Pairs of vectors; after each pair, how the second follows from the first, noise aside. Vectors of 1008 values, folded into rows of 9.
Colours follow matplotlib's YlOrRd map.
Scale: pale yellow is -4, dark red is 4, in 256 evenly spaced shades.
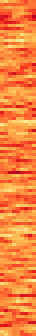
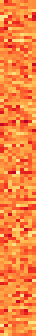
sign-scrambled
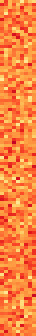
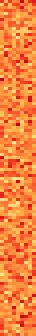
sign-scrambled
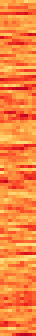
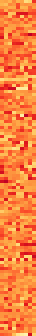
sign-scrambled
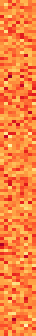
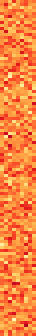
negated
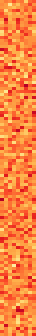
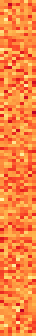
sign-scrambled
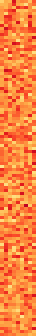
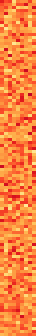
negated
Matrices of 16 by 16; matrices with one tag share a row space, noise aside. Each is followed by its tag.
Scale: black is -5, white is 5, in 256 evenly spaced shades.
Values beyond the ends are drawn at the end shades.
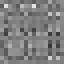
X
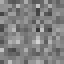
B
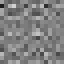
B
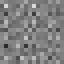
X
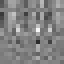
B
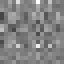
B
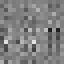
X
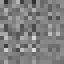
X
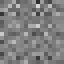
B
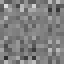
X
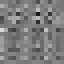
B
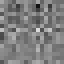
B
